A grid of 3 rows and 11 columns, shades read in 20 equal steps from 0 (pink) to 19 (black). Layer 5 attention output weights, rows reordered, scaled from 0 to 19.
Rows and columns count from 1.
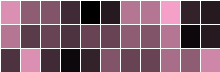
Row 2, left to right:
5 12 11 13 11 11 8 9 5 18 16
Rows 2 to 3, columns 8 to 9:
9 5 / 11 6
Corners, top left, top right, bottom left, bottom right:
2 16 13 3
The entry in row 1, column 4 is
14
